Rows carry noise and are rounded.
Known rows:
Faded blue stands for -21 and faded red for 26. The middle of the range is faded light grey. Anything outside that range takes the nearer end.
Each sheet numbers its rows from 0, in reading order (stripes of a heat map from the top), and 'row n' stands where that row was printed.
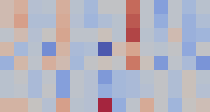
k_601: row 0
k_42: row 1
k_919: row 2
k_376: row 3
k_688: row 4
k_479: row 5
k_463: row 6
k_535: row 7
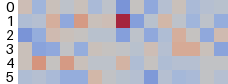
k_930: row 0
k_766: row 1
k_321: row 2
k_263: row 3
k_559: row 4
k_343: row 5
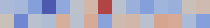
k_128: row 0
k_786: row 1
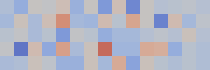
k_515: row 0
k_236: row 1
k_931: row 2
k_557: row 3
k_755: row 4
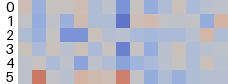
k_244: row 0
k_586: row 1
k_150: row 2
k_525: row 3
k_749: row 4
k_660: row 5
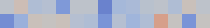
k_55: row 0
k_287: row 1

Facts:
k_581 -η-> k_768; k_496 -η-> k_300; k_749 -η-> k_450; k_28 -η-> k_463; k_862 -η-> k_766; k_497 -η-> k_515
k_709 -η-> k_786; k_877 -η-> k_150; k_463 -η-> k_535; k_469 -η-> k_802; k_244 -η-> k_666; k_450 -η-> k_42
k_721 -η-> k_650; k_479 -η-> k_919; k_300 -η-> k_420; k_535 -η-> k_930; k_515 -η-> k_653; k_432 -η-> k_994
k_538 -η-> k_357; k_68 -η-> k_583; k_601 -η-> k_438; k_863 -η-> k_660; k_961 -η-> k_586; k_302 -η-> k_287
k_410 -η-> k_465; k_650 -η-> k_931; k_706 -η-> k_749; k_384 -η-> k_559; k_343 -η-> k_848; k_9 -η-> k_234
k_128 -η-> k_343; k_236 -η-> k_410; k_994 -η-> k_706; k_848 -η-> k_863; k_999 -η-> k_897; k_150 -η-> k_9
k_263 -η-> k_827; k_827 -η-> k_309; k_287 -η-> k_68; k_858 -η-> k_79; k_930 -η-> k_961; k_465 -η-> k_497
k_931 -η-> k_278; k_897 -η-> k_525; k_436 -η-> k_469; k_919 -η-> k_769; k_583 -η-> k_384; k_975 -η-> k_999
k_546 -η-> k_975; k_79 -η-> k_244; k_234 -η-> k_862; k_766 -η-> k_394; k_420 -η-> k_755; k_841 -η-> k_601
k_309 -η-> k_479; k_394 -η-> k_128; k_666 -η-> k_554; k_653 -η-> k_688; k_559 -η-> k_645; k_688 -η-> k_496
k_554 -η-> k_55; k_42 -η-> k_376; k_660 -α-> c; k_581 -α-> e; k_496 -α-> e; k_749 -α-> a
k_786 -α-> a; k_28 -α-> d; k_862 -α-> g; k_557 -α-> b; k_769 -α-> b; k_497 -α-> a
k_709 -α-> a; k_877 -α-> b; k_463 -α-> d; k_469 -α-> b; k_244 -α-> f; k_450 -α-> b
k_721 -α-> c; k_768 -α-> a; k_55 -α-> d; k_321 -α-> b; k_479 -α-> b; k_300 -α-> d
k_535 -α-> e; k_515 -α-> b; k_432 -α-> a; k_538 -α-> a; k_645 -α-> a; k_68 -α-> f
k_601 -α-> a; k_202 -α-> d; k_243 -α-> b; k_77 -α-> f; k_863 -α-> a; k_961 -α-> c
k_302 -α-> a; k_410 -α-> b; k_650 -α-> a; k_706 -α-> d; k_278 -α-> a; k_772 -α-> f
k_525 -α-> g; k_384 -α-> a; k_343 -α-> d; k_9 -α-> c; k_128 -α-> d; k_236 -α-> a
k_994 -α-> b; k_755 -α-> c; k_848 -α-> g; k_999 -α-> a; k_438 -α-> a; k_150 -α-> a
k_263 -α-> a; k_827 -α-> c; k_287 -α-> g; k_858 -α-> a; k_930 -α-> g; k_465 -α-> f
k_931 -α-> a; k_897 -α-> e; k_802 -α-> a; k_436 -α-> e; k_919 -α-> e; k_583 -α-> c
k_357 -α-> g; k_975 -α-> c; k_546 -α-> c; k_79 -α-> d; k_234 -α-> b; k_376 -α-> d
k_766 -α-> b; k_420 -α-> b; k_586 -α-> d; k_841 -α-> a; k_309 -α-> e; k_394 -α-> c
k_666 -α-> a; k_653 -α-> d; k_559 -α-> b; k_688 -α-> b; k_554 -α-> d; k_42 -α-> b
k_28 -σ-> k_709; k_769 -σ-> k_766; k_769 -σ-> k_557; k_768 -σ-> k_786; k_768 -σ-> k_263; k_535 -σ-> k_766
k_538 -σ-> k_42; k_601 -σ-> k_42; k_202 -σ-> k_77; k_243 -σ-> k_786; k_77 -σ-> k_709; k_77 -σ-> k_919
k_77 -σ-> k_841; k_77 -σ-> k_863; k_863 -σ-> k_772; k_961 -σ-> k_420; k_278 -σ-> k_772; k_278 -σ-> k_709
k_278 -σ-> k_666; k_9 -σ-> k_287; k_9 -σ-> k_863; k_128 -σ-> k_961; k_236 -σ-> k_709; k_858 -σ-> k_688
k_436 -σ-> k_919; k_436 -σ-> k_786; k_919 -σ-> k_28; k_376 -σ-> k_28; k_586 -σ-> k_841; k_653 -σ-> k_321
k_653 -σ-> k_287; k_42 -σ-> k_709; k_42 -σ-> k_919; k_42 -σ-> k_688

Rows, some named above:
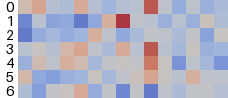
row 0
k_42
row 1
k_420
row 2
k_863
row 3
k_28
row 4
k_688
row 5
k_436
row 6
k_410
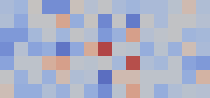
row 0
k_150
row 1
k_410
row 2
k_841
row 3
k_420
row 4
k_709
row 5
k_586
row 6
k_858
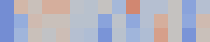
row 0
k_772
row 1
k_321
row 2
k_287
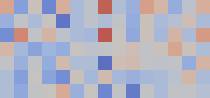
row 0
k_769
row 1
k_496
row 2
k_653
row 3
k_243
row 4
k_586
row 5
k_877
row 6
k_410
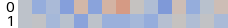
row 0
k_961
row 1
k_302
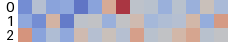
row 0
k_420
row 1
k_9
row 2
k_768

